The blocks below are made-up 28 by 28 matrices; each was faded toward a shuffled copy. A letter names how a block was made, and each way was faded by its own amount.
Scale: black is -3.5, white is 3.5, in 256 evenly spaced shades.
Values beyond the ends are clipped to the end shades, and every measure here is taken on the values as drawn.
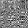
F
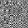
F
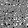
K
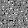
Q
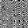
F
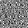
K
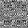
F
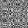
F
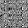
F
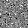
Q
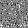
Q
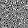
K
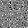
K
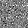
Q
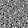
Q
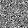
Q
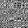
F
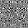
F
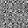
F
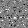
K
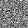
Q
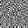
F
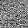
K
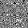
K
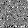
Q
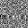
F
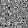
Q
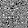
K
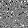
Q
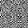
F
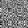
F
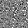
K
